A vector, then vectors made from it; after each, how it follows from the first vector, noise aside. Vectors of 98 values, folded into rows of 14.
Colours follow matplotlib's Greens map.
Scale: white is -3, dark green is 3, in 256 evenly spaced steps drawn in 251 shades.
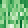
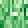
wrapped around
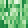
reversed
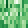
reversed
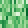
wrapped around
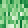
copied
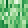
reversed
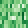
wrapped around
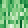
copied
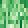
copied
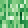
wrapped around
